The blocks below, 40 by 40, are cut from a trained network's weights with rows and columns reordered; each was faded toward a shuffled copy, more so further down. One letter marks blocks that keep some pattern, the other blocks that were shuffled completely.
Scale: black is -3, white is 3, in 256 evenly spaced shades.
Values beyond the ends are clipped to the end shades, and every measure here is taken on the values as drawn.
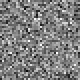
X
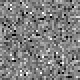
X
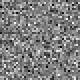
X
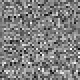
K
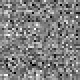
K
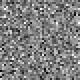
X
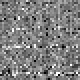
K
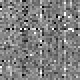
K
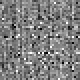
K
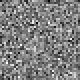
X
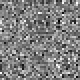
K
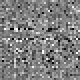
K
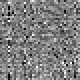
K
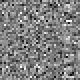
K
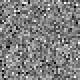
X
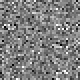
K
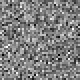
X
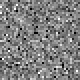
X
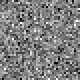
X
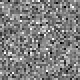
X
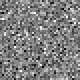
X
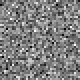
X
